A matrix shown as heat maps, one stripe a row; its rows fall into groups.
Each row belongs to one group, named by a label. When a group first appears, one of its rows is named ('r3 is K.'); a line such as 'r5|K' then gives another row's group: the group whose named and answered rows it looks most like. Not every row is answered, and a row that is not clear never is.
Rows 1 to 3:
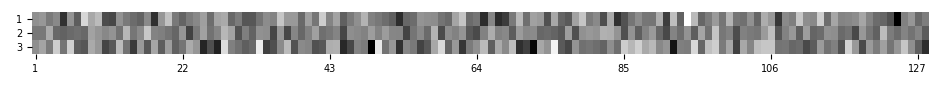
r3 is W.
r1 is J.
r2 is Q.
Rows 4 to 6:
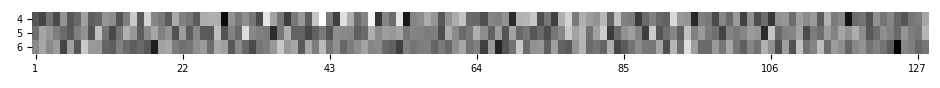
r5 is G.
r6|J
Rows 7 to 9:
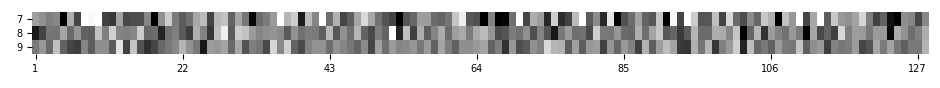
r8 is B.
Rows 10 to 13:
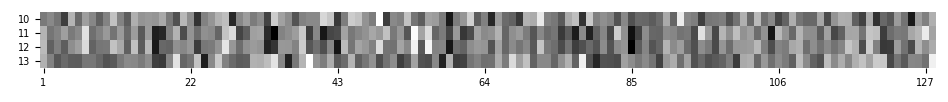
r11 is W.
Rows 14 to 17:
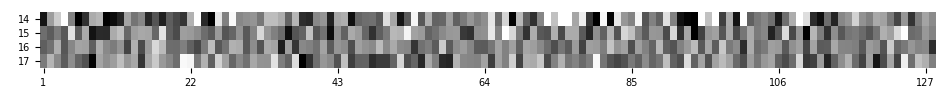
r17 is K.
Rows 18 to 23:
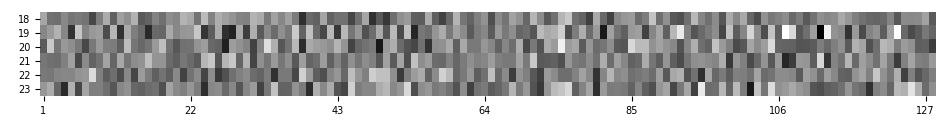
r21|B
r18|K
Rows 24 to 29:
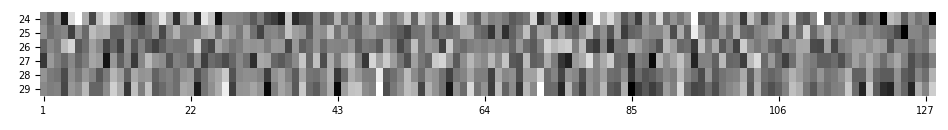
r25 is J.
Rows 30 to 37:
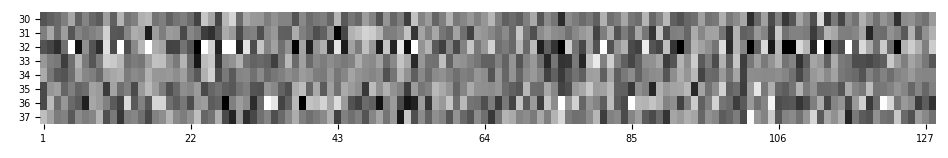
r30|B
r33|Q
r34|Q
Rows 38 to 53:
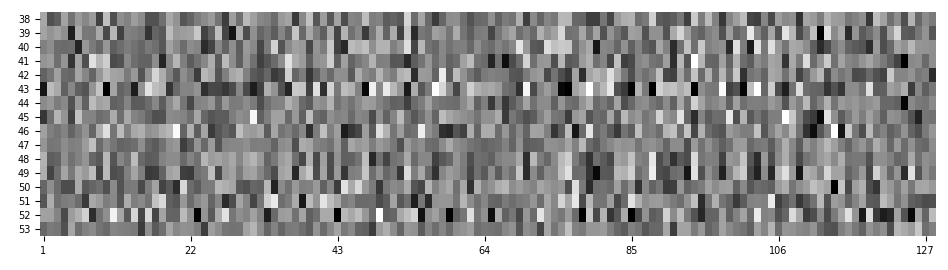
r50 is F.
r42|Q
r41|J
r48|K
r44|J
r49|K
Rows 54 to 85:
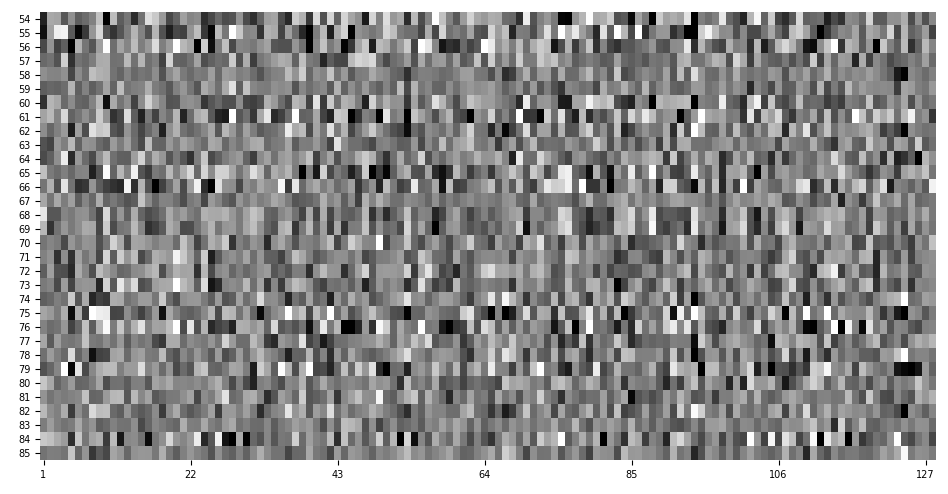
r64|G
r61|W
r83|F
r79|G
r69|K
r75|J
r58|J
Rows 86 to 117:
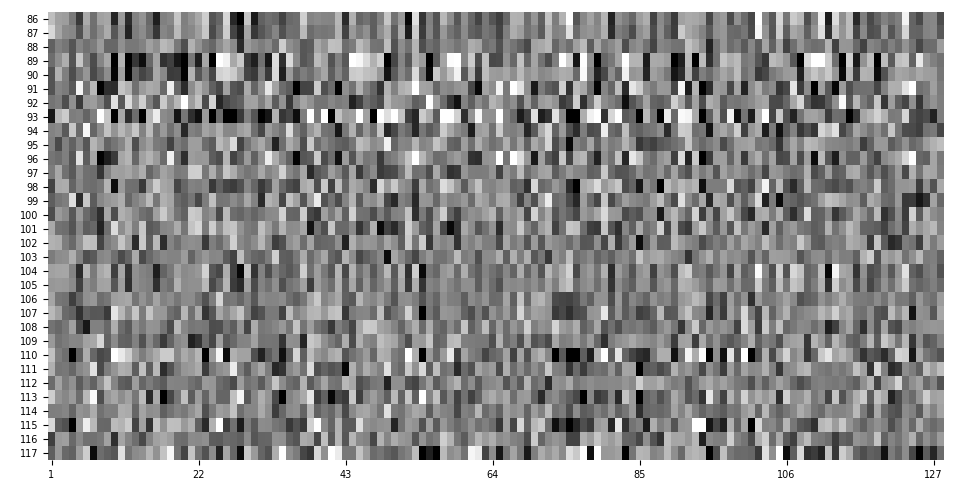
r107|Q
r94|G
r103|W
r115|Q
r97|K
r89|F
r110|Q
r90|F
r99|G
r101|K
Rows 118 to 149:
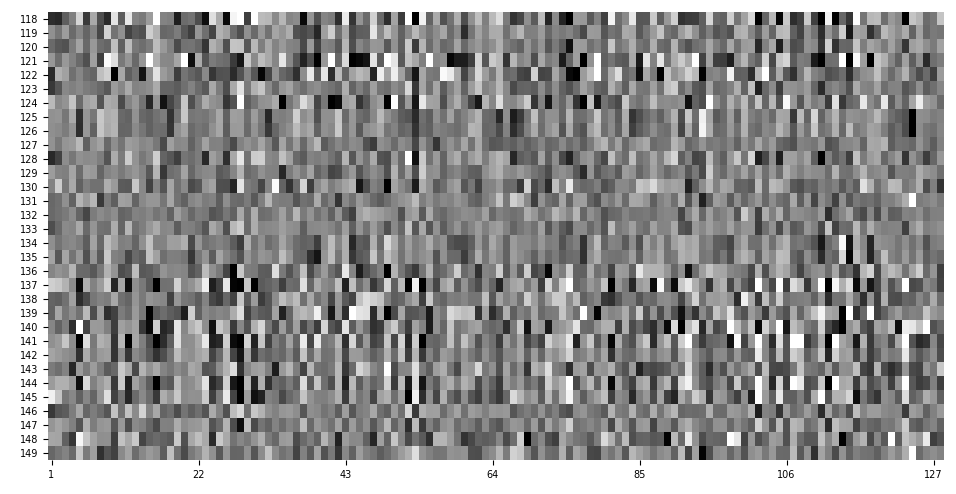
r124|W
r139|F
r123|B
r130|W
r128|B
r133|B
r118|B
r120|B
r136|W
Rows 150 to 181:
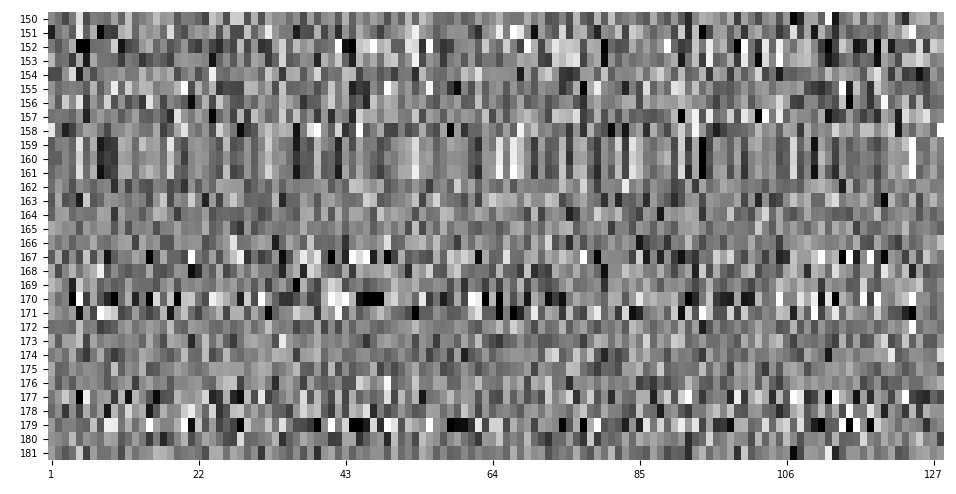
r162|F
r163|F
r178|F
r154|G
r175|K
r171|J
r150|B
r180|W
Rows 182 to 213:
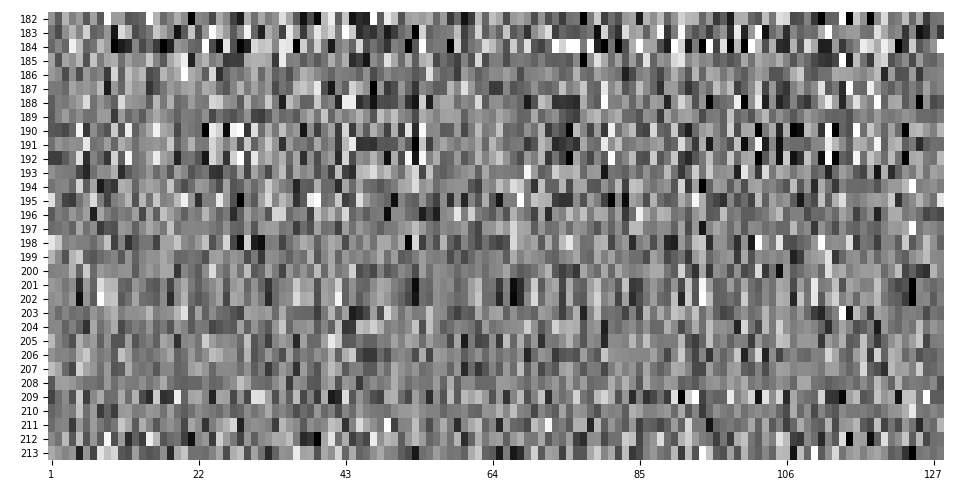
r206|G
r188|G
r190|B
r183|G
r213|J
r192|B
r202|J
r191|G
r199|B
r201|J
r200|G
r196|W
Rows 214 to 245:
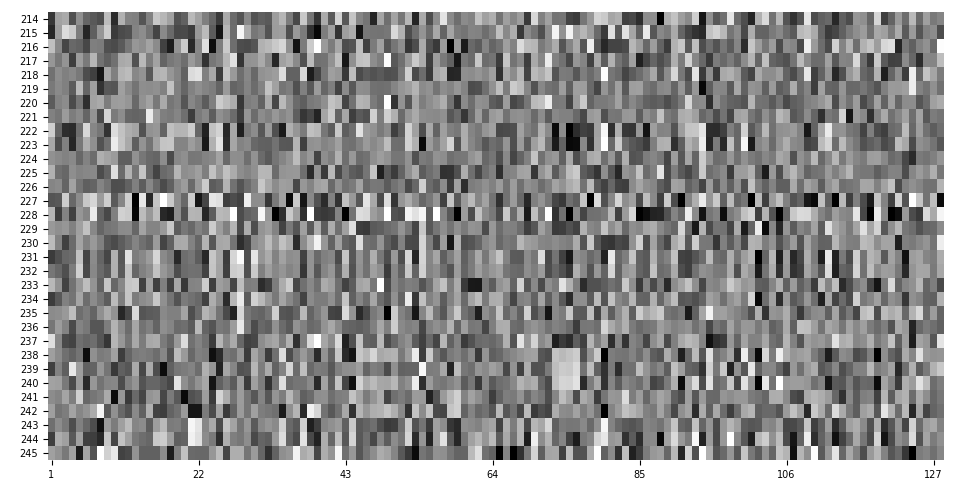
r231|B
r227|Q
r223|Q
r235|W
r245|J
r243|K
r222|Q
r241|F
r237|Q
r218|K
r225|K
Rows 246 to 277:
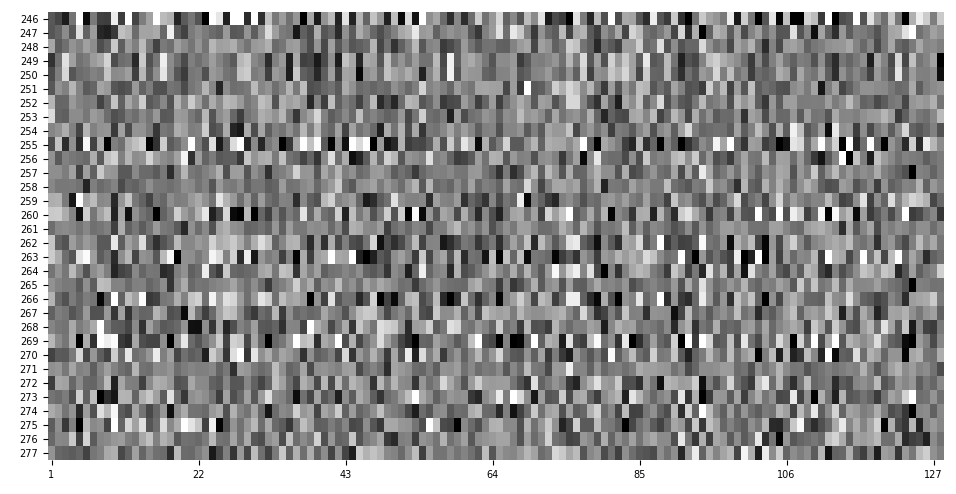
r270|B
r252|K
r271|W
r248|K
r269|J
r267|F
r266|K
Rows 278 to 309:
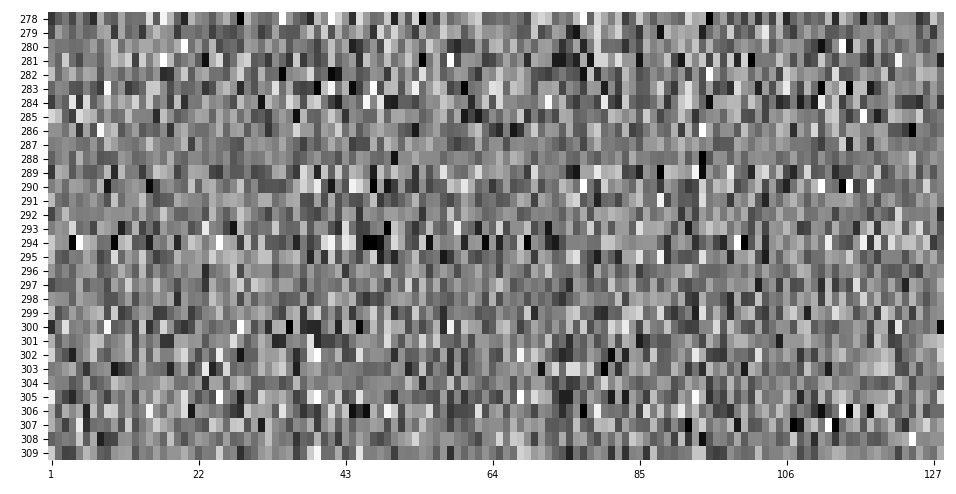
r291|K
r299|K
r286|J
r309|Q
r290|F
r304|Q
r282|W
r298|G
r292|Q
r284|G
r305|Q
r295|K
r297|B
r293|W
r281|Q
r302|Q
